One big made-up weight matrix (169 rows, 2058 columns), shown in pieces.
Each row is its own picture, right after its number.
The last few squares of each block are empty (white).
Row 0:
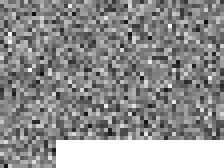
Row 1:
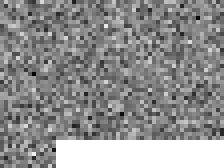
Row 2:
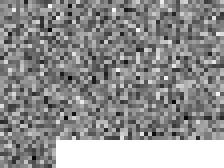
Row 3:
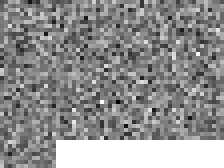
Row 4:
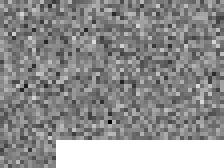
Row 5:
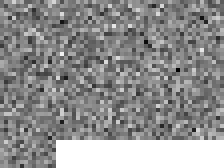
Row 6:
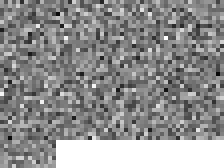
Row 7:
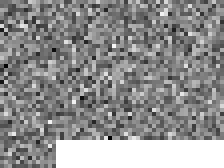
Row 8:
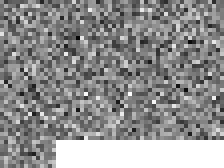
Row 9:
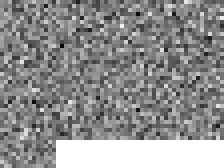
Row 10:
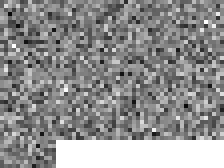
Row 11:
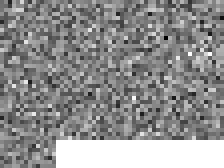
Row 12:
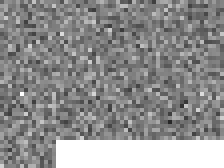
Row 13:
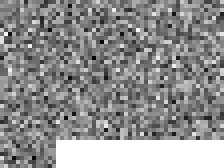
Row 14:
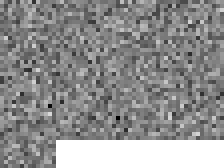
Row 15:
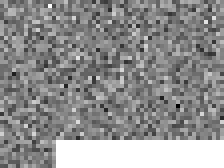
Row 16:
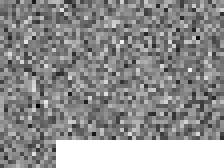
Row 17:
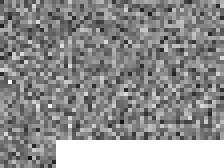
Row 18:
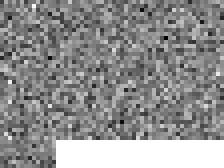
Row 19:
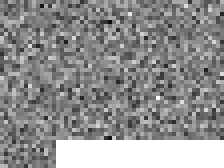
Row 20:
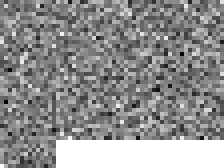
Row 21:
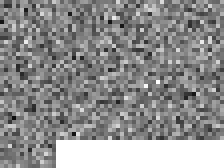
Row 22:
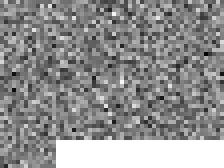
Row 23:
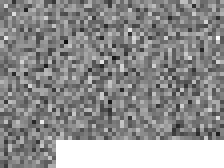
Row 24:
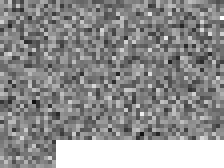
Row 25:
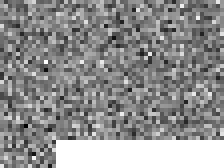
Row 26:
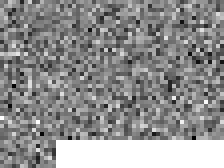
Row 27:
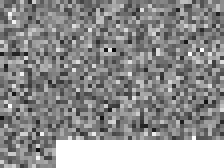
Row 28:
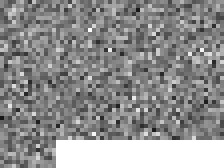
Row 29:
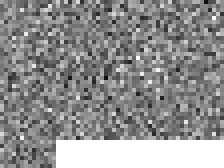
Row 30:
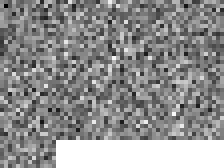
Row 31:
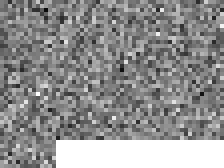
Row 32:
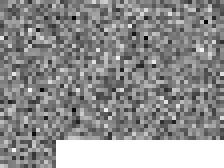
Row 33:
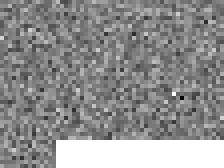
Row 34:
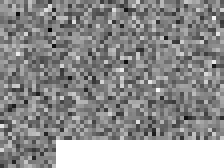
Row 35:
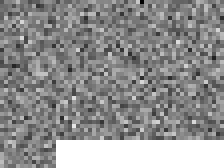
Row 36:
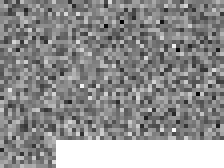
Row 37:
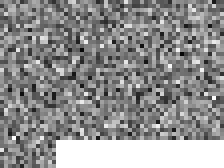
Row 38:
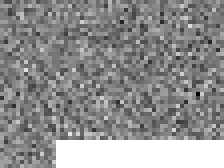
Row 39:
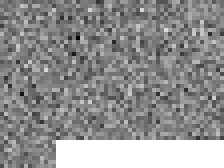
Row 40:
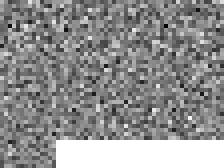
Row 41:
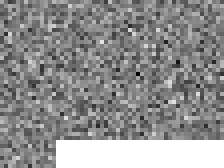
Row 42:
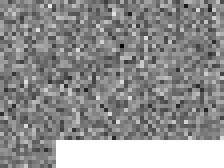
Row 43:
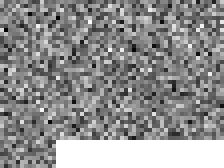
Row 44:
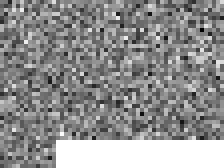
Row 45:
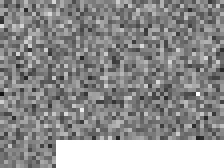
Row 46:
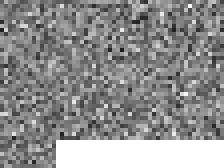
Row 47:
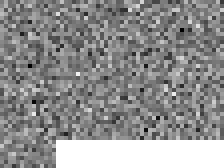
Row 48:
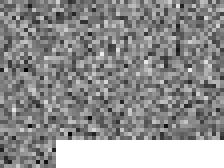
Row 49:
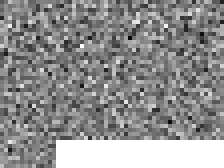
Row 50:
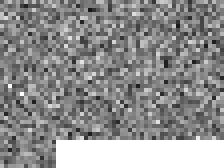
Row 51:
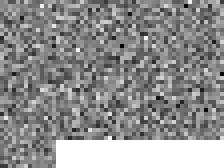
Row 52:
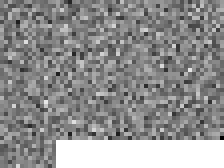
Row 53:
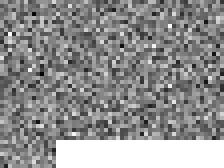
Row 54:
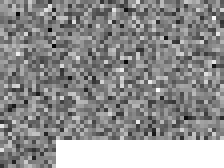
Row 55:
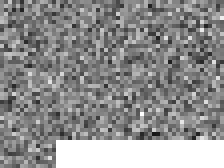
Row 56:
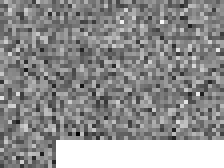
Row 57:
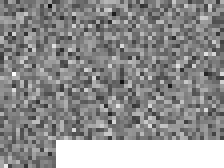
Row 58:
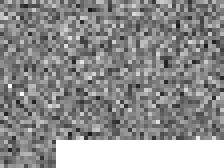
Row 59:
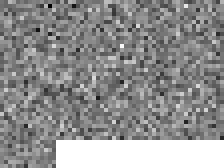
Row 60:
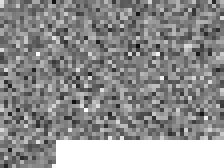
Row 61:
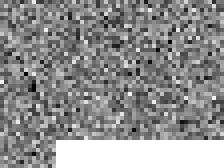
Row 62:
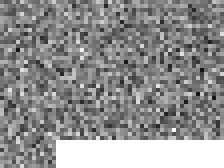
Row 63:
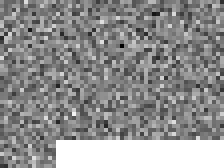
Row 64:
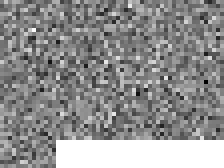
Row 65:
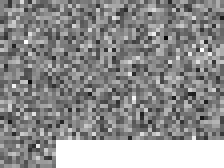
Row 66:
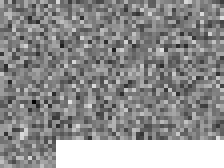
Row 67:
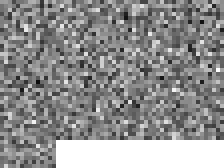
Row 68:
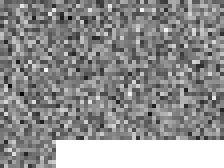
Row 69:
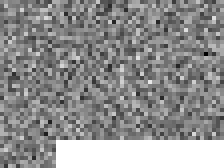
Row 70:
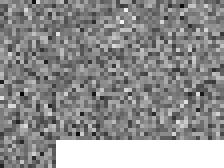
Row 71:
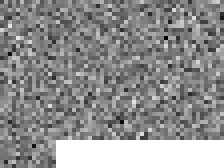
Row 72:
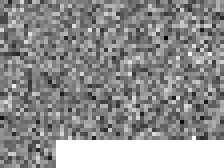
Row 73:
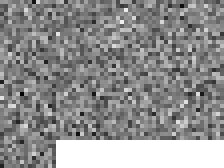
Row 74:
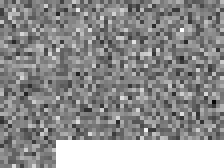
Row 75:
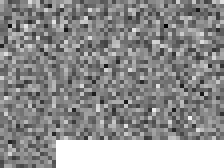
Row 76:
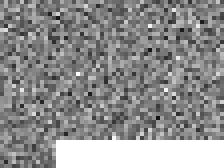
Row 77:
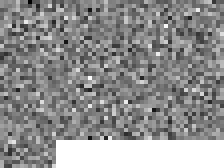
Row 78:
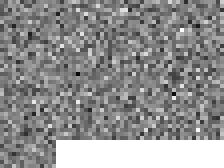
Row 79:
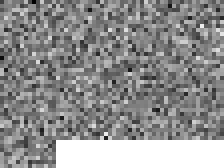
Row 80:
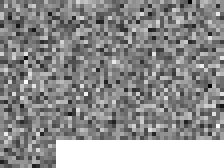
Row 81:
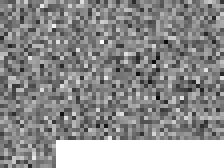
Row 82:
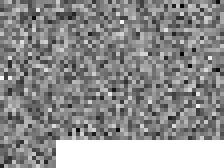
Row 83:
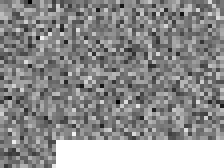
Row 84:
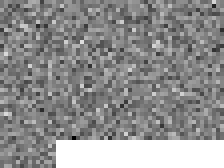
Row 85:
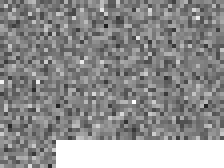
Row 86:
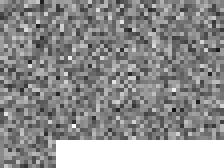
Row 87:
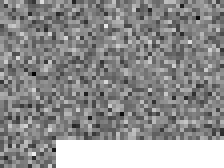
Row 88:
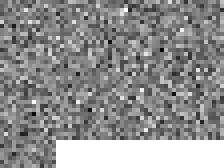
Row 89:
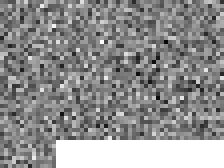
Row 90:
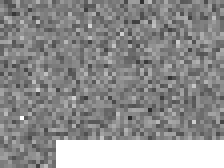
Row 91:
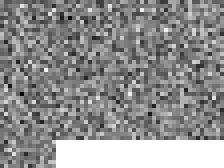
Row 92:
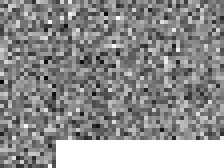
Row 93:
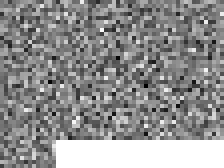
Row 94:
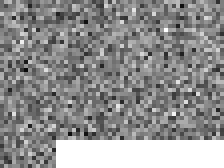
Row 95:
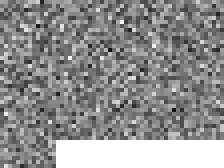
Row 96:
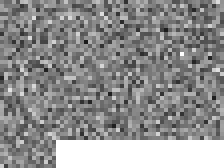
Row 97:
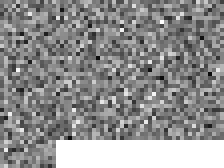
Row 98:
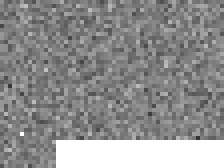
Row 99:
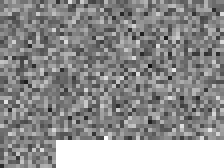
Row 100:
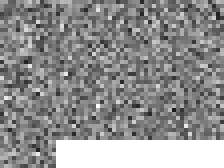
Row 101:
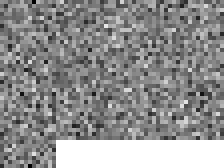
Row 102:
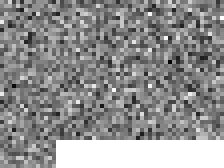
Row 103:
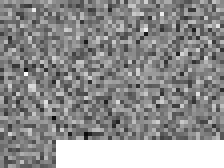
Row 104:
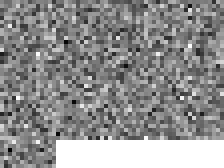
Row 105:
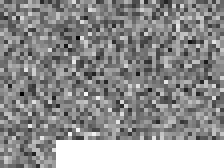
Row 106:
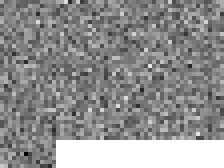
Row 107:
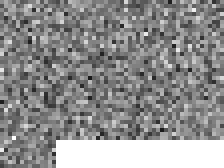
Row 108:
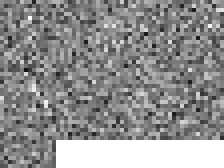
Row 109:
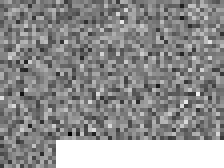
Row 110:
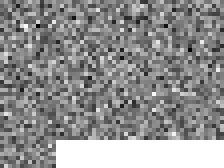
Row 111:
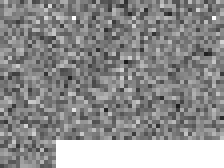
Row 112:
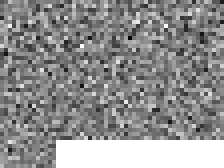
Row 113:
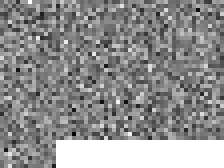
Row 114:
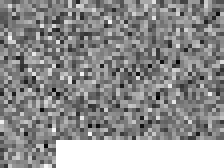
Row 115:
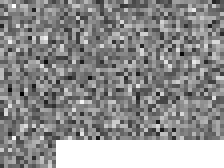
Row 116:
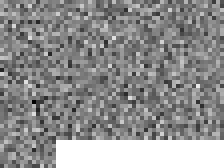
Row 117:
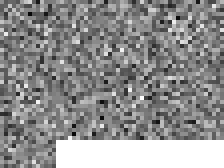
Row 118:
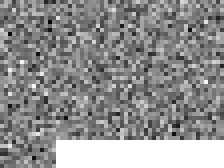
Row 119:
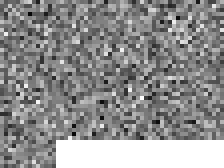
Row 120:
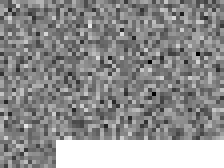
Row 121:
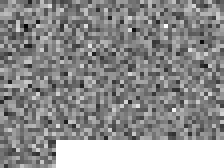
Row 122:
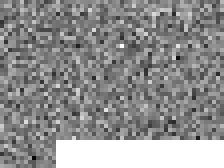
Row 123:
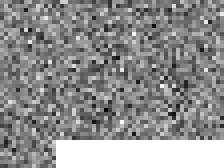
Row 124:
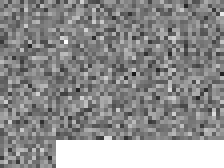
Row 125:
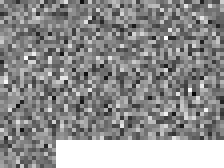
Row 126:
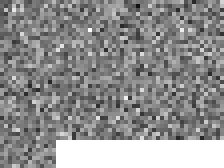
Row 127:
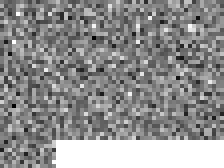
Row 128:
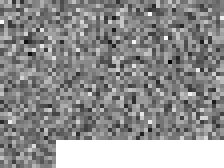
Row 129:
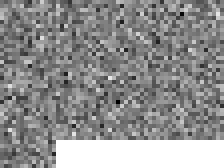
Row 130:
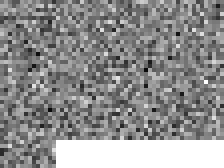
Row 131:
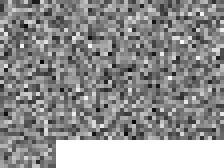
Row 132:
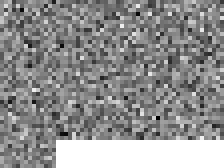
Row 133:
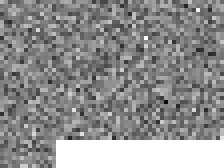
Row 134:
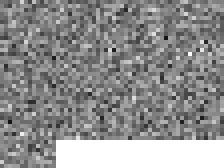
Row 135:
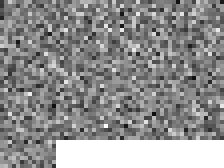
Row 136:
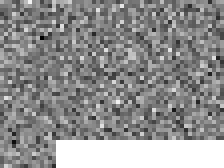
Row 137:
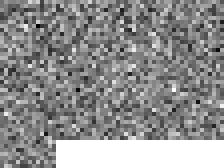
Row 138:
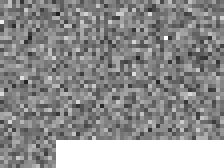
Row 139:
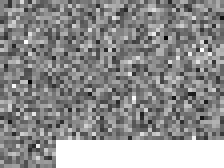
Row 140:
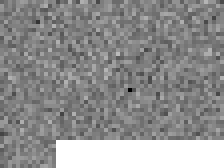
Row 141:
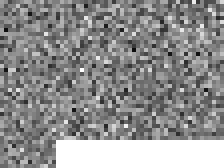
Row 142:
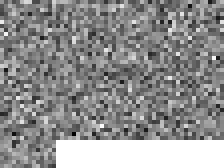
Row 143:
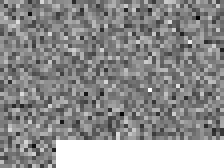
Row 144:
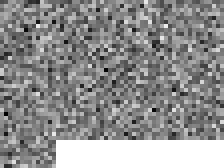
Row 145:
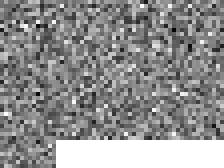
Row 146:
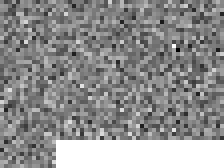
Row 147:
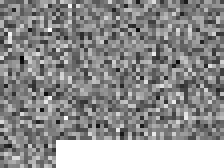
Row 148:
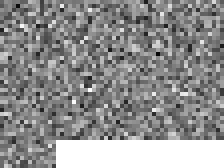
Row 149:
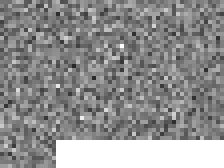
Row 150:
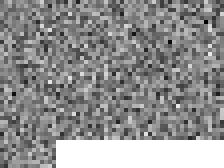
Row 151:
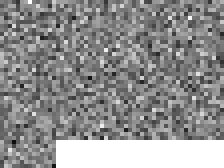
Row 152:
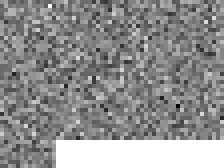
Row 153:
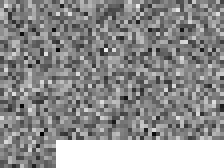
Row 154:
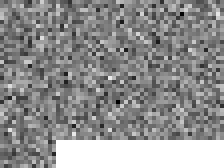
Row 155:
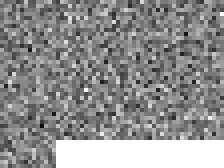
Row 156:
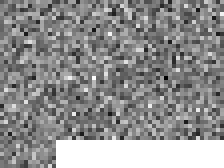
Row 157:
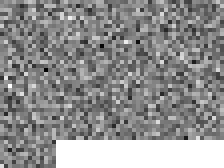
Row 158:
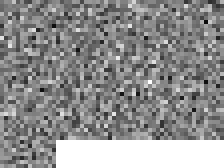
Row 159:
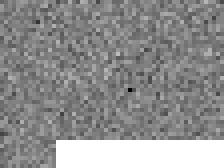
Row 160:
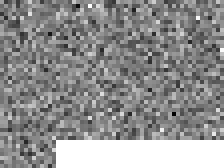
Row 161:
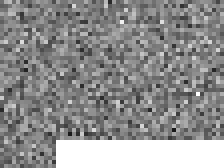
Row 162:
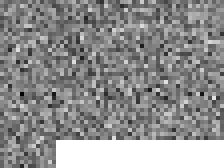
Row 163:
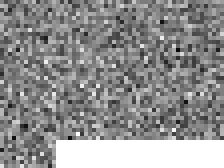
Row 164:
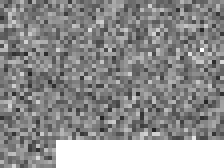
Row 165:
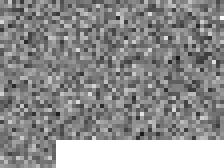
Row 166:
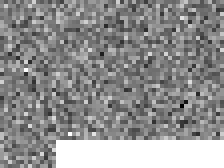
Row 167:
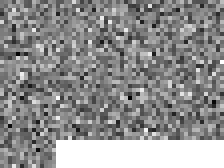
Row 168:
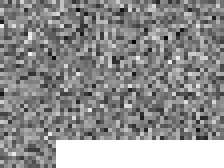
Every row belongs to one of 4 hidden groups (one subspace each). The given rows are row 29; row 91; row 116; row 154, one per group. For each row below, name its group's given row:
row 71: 116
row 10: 116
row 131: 154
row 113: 154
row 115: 91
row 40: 154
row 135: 154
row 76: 116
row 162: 91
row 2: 29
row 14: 91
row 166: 91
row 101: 91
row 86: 154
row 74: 116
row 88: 116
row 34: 29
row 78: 116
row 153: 116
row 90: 154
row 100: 154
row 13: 29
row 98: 91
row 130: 29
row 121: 154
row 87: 91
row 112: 154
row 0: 29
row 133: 29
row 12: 91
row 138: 116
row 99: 29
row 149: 29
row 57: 29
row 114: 29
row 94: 91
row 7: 154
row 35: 154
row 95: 154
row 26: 116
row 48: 91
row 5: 29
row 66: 116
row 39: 91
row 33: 29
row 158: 29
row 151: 154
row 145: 154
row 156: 29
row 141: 154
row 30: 29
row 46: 154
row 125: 29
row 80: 116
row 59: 29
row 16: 91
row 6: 116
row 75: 154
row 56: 91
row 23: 29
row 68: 91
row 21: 116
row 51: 29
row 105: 91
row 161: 91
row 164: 116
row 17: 116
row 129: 154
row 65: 116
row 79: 154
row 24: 116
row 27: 116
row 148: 154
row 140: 29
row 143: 91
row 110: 154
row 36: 91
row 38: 91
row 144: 154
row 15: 29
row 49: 154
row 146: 91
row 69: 29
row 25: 91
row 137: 154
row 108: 91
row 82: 91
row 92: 91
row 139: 116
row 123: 29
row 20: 29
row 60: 154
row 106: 29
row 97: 154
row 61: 91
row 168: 116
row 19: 29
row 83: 154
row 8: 91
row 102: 116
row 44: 116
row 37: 91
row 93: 29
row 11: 116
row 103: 91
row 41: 29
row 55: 116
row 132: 116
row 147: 29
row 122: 29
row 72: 116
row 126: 116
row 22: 29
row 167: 116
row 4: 29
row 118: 29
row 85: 91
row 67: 154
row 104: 154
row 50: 91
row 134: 116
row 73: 91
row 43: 154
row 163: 91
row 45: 116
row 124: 29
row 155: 29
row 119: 154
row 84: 154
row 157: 91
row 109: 91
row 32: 29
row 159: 29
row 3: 154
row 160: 91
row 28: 116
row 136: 154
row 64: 29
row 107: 91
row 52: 91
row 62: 91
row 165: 116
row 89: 29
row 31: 29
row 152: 29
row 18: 116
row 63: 29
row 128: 116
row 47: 116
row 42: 29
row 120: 154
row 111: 29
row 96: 91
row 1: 91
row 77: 154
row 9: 116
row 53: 29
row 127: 91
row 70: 91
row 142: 154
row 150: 29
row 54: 29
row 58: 91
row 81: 29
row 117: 154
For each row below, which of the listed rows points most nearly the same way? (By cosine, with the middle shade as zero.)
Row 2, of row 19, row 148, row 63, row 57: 19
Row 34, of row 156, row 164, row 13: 13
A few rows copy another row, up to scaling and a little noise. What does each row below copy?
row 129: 154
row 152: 15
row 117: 119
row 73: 70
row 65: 139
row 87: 1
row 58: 50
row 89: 81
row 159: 140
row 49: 112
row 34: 54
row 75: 40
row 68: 91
